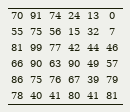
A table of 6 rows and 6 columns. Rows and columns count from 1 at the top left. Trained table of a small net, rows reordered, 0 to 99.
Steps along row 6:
down up up down up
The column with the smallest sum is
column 5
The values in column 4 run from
15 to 90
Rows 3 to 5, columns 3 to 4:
77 42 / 63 90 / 76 67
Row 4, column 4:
90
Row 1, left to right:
70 91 74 24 13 0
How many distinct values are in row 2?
6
